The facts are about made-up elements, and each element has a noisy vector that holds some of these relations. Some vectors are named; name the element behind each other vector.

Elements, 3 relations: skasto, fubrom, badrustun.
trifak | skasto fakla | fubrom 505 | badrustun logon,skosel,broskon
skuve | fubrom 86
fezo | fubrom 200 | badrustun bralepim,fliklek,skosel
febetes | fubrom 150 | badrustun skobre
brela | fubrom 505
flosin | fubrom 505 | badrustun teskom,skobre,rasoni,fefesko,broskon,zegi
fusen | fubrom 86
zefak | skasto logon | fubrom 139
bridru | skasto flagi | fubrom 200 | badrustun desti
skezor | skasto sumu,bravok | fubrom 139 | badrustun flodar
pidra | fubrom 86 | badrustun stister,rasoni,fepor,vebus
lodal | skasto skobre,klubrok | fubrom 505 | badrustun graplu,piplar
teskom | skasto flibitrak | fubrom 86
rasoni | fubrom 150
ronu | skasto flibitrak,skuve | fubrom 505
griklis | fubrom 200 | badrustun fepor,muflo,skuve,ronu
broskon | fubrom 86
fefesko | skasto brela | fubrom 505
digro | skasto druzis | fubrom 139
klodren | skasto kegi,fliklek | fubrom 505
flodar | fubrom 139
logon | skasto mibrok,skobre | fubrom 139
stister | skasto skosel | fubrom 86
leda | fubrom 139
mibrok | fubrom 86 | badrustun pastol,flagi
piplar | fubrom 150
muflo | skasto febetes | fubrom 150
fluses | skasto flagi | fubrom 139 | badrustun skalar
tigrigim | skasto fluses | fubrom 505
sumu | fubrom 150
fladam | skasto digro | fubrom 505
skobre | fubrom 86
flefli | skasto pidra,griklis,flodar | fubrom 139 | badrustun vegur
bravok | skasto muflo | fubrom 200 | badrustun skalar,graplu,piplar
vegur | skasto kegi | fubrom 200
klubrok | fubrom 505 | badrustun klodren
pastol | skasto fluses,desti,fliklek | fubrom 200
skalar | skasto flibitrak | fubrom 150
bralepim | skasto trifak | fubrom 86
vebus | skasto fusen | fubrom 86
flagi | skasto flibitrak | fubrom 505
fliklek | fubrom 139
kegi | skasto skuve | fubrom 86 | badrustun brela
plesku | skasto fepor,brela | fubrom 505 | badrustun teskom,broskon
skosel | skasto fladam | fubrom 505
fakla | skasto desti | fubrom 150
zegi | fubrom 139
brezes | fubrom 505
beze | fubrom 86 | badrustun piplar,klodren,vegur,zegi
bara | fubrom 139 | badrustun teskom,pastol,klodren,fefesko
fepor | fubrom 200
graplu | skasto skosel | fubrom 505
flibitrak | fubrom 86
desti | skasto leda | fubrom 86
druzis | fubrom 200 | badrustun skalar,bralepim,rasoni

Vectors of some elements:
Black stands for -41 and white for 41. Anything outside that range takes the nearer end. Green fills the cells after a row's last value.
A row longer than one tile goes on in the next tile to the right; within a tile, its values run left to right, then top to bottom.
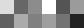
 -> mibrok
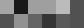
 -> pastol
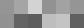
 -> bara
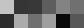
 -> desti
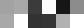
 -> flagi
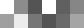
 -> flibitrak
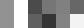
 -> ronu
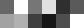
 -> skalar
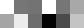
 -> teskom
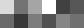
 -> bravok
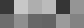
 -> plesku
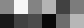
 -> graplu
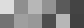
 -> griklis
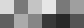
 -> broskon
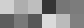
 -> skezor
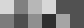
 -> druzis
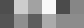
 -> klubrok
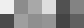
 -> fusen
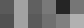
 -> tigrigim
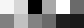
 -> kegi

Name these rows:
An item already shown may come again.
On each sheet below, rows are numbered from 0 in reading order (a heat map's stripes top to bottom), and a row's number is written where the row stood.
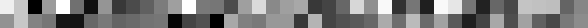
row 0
kegi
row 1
trifak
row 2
skosel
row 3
griklis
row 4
lodal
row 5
rasoni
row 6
fefesko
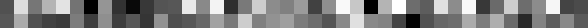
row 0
klodren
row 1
fakla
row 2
lodal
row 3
pidra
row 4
kegi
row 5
lodal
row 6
bravok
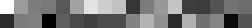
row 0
stister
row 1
digro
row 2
desti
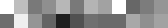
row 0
skuve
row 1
logon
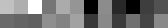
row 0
zegi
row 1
fakla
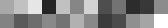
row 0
fliklek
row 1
fluses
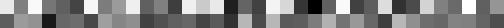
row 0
fepor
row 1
fusen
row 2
piplar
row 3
muflo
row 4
bridru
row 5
beze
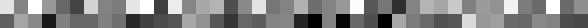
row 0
fepor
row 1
vegur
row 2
vebus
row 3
bralepim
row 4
fladam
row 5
flefli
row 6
beze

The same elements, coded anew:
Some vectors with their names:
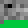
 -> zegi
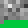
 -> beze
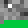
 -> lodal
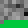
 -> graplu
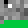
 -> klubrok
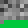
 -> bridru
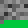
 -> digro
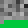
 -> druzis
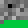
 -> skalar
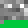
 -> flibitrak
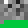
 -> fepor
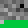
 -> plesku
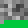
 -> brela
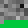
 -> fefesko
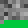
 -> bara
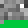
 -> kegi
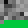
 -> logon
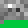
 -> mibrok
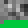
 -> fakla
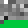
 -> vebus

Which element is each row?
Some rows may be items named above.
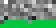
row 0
vebus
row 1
skuve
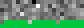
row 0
pastol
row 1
trifak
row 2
bara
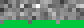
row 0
bridru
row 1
desti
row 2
tigrigim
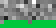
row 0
skuve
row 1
stister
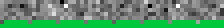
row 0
piplar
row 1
teskom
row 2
lodal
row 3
bravok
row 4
rasoni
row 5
muflo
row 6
lodal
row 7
skosel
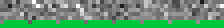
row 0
vegur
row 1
fusen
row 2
flibitrak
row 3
bravok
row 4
digro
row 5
pidra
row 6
klodren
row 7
flagi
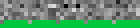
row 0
bralepim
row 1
ronu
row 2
flefli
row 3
bara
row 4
fliklek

